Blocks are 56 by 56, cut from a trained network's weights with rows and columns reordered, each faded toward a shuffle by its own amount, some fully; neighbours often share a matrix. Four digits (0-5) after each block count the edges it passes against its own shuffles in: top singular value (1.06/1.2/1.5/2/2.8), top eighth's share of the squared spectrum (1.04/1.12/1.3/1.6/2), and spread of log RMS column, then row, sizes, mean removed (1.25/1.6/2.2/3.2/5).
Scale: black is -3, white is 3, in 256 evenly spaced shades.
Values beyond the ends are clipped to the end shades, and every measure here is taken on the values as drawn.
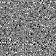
3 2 0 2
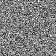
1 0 0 0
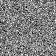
0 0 0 0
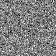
0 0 0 0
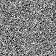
0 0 0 0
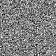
2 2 0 0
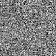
3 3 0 1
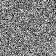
0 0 0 0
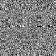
3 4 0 2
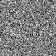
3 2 0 1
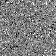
2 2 0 1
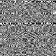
4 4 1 3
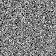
1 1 0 0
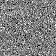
2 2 0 0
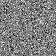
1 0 0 0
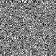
3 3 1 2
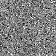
0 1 0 0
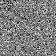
2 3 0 1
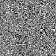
3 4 2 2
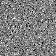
0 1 0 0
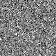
0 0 1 0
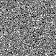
2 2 0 0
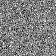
2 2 0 1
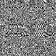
3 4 1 2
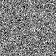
2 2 0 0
